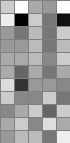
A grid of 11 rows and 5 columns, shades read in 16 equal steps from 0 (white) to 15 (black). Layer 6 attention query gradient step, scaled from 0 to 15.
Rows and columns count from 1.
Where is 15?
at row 2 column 2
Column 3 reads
5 3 4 4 4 5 6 7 3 7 4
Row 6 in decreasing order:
9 8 5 5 5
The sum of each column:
49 74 52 73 53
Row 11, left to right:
6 4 4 8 1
